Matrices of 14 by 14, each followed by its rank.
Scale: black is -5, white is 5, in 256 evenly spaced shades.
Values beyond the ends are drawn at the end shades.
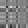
one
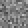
full rank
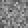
full rank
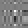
one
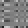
one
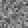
full rank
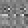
two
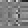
two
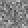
full rank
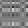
one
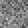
full rank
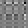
one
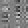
two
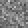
full rank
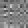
two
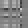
one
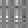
one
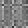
two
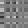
one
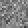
full rank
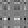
one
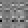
two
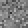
full rank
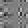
two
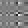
one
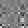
two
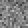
full rank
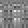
two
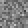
full rank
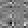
two
